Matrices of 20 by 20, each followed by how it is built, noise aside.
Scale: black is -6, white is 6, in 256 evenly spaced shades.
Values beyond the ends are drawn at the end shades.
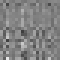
low rank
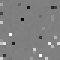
sparse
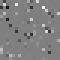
sparse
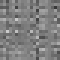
low rank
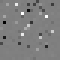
sparse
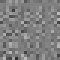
low rank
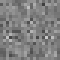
low rank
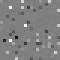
sparse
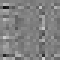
low rank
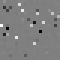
sparse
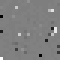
sparse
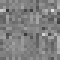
low rank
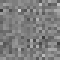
low rank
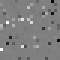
sparse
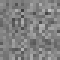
low rank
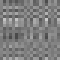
low rank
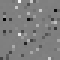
sparse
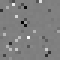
sparse
